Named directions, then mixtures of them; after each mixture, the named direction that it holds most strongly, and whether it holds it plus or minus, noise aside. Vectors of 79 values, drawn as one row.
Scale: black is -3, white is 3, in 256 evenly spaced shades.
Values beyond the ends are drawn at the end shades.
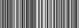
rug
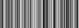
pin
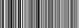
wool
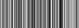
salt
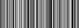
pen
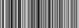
wool, plus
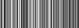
wool, minus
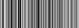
wool, plus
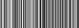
rug, minus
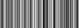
pin, plus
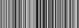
rug, minus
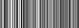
wool, minus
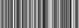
pen, minus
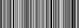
salt, minus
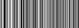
wool, minus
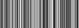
pin, plus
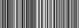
rug, plus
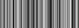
pen, plus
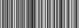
rug, plus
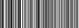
wool, plus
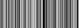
pin, plus
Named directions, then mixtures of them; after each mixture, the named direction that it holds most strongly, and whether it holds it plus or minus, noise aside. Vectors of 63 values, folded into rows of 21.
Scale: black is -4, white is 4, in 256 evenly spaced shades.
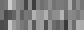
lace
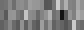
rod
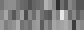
rod, minus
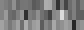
rod, minus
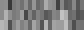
rod, minus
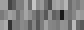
lace, minus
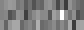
rod, minus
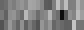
rod, plus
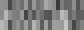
rod, minus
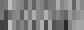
lace, plus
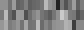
rod, minus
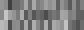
lace, minus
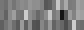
rod, plus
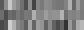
lace, plus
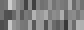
lace, plus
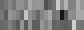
rod, plus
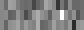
rod, minus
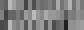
lace, plus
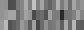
lace, minus
